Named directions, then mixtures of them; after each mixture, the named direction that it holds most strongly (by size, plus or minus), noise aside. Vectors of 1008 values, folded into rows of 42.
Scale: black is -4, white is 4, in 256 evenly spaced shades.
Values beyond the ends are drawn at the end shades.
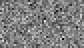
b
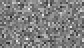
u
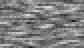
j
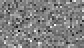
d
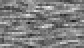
j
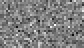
d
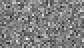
u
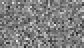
u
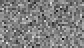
b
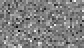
d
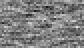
j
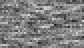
j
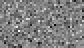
d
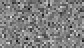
u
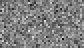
b
